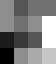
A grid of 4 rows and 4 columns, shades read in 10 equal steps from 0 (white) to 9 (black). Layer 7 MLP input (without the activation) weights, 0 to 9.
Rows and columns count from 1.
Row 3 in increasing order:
0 6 7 8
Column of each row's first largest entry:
2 2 1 1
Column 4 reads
5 0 0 2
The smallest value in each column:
4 4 3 0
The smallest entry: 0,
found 2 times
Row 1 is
4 6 5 5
